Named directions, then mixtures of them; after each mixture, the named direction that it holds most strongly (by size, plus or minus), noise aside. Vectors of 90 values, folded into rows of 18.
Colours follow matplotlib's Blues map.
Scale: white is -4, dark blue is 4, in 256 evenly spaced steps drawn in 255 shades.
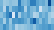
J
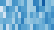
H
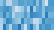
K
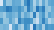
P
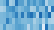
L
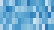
L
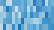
H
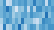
K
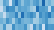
L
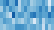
J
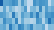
P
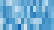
K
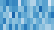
J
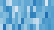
K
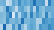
K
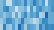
K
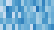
H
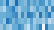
L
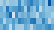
J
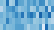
L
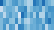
H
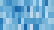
K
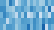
L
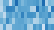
L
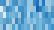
H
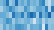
L
